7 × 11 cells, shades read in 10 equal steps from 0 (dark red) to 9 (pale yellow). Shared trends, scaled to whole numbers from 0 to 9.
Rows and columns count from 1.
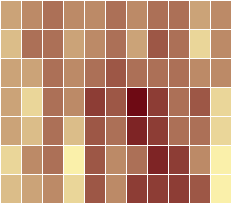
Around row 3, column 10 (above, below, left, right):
8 3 4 5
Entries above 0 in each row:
11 11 11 10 11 11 11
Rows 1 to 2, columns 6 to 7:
4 5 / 4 6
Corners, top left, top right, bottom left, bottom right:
6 5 7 9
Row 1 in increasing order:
4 4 4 4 5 5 5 5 5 6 6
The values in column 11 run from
5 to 9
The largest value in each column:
8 8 5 9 5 5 6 4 4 8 9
